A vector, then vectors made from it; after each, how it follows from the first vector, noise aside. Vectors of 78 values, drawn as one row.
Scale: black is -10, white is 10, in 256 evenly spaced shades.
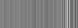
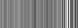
scaled up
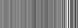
scaled up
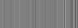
partly zeroed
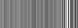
scaled up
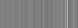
partly zeroed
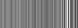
scaled up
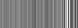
scaled up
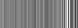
scaled up
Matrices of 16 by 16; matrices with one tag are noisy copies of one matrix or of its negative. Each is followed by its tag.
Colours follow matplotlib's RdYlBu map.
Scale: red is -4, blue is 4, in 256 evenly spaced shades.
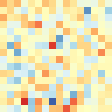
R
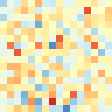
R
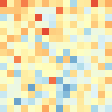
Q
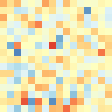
R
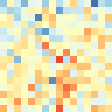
Q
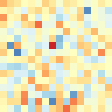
R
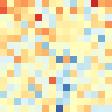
Q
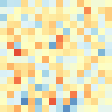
R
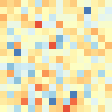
R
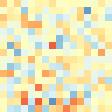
R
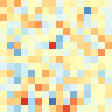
R
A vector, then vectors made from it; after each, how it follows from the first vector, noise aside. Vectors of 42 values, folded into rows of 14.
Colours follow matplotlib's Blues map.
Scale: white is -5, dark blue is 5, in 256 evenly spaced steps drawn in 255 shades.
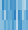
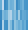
wrapped around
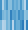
wrapped around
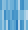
wrapped around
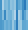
negated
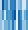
scaled up
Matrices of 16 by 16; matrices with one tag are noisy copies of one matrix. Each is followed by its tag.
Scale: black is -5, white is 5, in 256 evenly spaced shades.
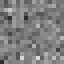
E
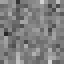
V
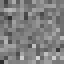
E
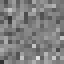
E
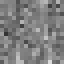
V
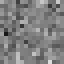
V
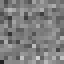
E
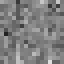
V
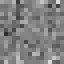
V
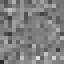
E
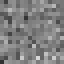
E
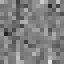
V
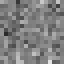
V
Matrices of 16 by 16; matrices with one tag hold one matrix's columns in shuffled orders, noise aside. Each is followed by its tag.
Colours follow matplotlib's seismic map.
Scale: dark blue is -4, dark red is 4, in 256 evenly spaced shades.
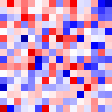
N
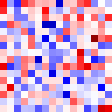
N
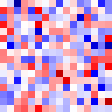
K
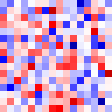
K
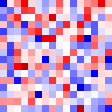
N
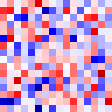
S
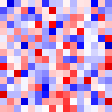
K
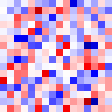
K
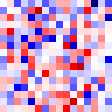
K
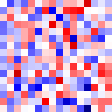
S
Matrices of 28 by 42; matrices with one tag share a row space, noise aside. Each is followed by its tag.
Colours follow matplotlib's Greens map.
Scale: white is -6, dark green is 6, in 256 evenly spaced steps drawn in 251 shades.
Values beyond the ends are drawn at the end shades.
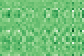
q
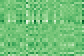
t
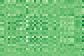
t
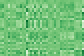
t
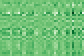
q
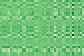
q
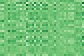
t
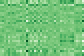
t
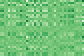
t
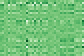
t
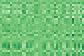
q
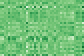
t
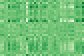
t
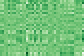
t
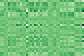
t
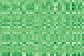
q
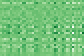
q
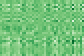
q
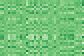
t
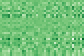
q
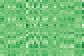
t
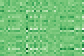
t
